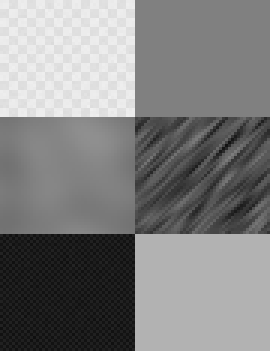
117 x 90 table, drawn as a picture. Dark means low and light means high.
The table splits into 3 rows of 2 panels. Panel 1,1: very high, checkered, faint in contrast. Panel 1,2: middling, flat. Panel 2,1: middling, smooth, faint in contrast. Panel 2,2: low, slanting up to the right. Panel 3,1: very low, checkered, faint in contrast. Panel 3,2: high, flat.
